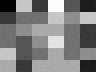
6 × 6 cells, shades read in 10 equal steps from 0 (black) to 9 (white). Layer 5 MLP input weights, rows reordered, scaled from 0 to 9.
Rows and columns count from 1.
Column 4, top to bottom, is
9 7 6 8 6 6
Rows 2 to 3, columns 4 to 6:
7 5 7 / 6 4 2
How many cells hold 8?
1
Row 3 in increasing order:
2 4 4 5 6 6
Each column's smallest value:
0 2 2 6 3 1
